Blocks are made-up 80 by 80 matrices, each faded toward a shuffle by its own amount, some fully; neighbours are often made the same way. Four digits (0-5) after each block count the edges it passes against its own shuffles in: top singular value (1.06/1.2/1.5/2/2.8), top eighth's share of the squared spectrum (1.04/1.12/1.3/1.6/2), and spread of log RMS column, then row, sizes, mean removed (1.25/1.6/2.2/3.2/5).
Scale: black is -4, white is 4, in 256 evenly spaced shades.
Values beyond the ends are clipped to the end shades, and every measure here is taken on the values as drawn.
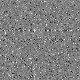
3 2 0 1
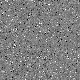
1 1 0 1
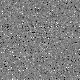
1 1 0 1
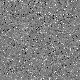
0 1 0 0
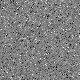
0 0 0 0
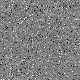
1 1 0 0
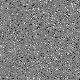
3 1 0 0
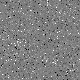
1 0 0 0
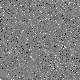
0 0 0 0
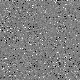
1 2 1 1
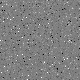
0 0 0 0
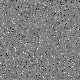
0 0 0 0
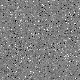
1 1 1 1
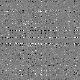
3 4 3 3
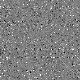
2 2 1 2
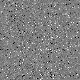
1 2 1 1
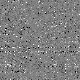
2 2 2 2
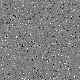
0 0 0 0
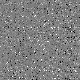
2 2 1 1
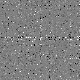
3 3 1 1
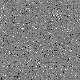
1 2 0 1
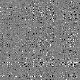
2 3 3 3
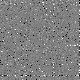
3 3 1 1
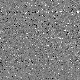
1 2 1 2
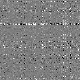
3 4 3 3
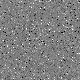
0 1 0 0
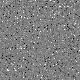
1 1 0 0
